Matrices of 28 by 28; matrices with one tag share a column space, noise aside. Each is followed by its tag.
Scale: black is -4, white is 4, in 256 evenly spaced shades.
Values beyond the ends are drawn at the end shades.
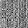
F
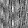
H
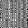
F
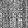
F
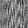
H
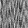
H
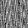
H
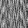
H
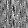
H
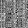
F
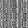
F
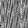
H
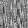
H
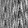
H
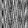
H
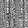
F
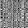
F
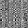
F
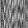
H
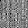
F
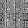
F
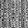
F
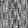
H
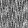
H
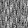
H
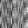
H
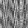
H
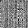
F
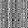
F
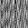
H
